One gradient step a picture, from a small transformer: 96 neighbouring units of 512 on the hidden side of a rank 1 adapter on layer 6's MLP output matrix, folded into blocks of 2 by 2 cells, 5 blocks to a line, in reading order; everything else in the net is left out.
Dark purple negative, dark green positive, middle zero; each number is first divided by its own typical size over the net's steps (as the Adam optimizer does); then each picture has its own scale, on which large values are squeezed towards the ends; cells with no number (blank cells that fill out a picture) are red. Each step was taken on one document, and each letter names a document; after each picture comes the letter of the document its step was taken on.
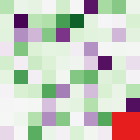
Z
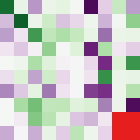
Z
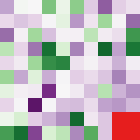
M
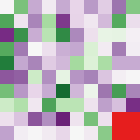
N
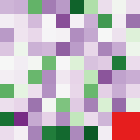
M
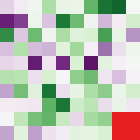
Z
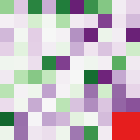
M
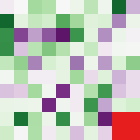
N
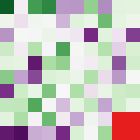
M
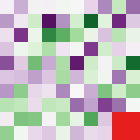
N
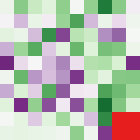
N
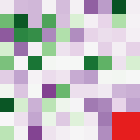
Z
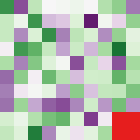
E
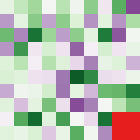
N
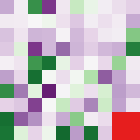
M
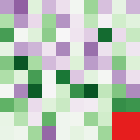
E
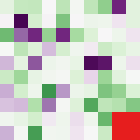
Z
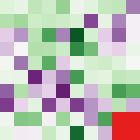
N
